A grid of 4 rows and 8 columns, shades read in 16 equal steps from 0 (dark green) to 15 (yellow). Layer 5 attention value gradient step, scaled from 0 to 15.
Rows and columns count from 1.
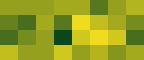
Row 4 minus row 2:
6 5 -1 8 -6 -1 -2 3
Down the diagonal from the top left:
9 4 9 13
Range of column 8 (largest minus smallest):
7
